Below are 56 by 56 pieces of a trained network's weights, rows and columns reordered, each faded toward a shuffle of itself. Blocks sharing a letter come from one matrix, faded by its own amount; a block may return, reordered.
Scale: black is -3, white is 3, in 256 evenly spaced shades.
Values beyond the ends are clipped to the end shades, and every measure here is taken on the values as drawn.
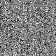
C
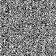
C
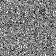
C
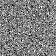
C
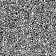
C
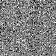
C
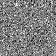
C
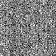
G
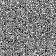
C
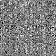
G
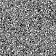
C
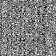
G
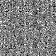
G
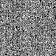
G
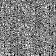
G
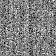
G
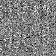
G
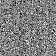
C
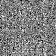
G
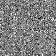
C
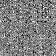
G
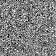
C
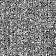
G
